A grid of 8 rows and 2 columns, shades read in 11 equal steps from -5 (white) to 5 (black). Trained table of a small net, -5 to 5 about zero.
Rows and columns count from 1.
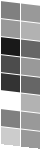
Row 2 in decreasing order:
-1 -2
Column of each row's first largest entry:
1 1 1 1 1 2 1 2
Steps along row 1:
down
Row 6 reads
-5 -2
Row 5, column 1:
3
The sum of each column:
0 -6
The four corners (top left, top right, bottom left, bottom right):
0 -1 -3 -1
